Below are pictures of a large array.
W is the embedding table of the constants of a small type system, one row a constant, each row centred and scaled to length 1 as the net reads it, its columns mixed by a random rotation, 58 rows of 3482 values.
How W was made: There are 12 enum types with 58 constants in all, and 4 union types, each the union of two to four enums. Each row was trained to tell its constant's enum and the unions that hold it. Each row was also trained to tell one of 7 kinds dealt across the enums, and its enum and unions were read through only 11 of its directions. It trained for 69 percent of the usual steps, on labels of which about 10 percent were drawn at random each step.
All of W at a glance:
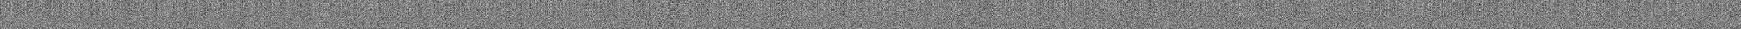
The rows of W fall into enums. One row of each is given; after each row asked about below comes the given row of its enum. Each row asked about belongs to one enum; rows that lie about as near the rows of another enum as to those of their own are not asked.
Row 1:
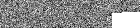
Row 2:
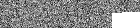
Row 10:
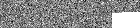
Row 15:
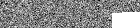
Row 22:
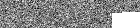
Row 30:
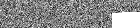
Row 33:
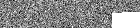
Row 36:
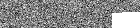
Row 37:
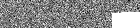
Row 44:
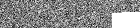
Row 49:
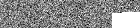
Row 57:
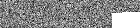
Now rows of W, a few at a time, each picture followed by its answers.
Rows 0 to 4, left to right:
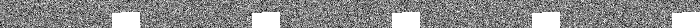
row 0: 30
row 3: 15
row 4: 15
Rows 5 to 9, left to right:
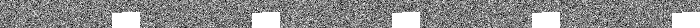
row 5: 2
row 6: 30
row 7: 22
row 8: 10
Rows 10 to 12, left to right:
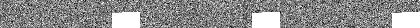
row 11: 36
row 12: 57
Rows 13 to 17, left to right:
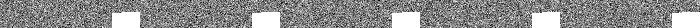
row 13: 49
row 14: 30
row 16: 2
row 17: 36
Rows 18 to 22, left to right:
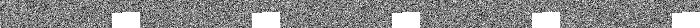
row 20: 1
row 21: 2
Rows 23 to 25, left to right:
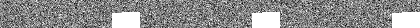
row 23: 10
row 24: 57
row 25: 15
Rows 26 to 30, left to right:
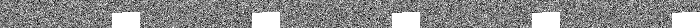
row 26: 15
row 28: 1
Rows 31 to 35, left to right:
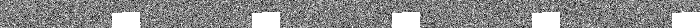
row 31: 22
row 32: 1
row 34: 57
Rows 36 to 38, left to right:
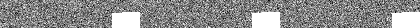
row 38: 37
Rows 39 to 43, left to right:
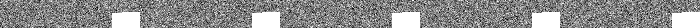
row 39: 30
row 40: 22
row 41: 57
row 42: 33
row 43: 2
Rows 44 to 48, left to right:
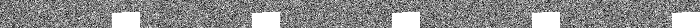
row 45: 22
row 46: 37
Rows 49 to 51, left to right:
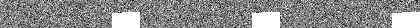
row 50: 2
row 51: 15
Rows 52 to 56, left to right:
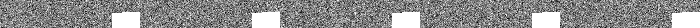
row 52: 1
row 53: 37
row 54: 22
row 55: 57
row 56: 30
